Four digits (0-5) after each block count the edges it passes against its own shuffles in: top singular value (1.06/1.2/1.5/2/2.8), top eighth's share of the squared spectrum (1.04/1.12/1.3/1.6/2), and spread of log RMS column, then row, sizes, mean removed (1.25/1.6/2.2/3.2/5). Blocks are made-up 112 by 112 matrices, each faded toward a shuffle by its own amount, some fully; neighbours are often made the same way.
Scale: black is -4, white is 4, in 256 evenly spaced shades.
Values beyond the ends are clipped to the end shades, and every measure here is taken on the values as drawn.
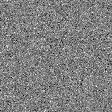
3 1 0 0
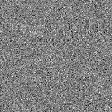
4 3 1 1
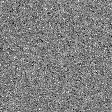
0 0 0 0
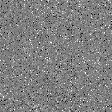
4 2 1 0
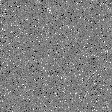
2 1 0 0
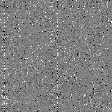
4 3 2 1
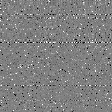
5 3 1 2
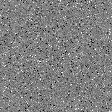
2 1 0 0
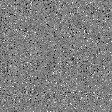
3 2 1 1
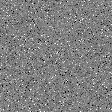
0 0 0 0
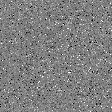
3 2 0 1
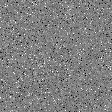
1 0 0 0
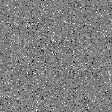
3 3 2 0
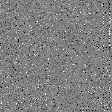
3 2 1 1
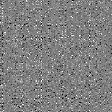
4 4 3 2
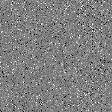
3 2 2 1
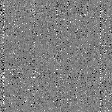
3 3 3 2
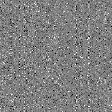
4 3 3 1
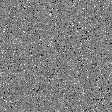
1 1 0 0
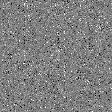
3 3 2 0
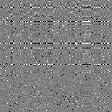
5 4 2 3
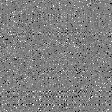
4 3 1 2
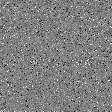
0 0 0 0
